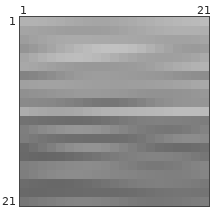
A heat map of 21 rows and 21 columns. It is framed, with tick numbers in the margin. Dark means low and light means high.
Grain: streaks across. Slope: up to the top. Calmest part: bottom right.
